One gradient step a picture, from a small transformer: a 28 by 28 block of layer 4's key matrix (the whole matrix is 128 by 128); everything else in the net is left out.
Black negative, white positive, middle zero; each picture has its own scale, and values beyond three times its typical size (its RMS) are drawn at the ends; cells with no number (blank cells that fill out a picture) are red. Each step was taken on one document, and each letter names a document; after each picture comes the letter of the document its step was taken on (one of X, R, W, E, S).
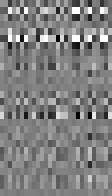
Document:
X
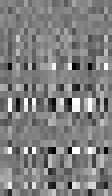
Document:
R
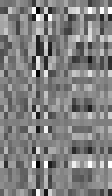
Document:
X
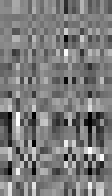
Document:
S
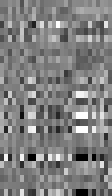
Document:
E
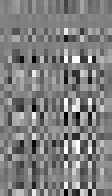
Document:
S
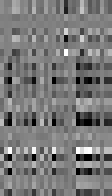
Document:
S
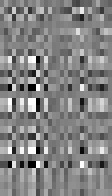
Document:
X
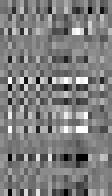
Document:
E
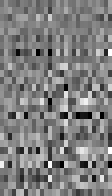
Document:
R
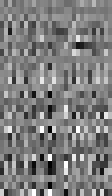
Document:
E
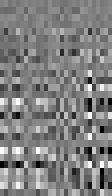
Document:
R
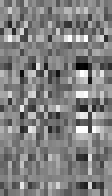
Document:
E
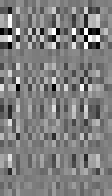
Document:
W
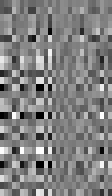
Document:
X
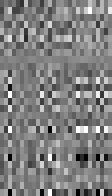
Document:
E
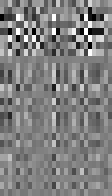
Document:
W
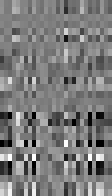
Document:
S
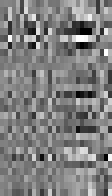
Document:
E
